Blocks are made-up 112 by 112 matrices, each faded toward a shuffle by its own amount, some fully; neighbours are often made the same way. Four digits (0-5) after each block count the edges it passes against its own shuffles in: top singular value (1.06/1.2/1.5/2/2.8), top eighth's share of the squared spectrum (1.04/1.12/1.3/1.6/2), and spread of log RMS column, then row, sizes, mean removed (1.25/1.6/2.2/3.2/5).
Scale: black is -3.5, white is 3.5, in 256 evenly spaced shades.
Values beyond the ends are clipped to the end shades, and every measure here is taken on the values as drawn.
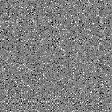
4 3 1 1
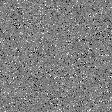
2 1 0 0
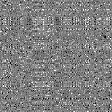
5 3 2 3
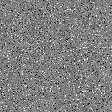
3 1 0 0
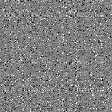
4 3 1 2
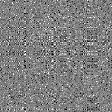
5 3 2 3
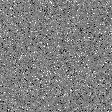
2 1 0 0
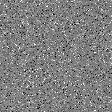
3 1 0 1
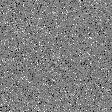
0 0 0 0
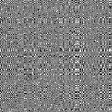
5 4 4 4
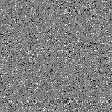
4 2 1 1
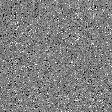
3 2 1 0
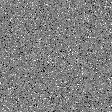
1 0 0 0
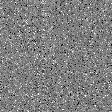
3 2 1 0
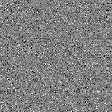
4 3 1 2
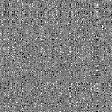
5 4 3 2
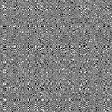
5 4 3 3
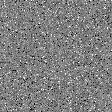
2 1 0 0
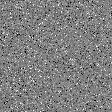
0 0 0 0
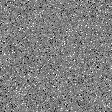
2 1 0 0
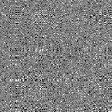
5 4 3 3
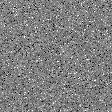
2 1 0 0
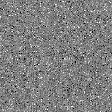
4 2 1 1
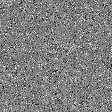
2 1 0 0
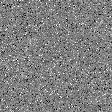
2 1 0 0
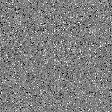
3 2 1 1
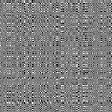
5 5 4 4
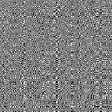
5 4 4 3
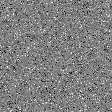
1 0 0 0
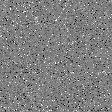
2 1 0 1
